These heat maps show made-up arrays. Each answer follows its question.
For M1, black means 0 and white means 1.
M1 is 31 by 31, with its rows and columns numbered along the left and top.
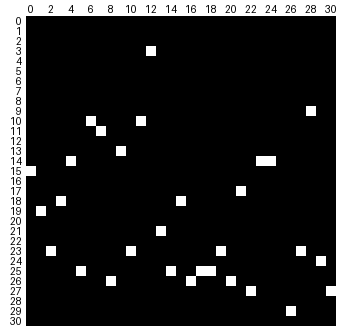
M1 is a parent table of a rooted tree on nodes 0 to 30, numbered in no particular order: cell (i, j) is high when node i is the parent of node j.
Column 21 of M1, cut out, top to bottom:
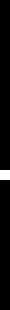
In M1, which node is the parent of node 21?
17
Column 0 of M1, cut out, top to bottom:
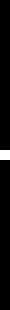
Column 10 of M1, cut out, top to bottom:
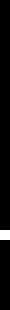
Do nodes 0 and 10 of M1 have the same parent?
no
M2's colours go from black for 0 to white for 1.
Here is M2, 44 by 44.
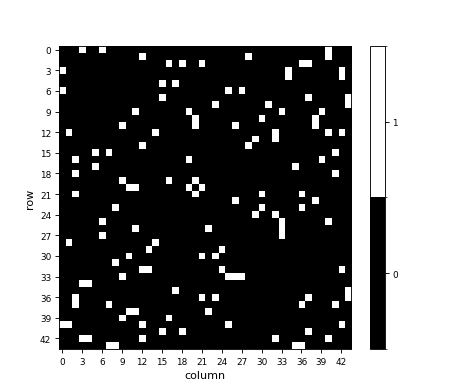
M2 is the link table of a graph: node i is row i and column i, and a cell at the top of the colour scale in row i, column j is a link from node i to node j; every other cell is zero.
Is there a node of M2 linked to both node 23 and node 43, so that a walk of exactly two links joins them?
yes
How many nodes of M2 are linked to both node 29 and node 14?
0
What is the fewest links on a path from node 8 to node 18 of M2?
4
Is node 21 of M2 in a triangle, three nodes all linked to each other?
yes
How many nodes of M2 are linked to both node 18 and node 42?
0
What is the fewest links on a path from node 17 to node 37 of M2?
4
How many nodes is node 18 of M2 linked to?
2
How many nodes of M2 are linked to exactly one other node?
1
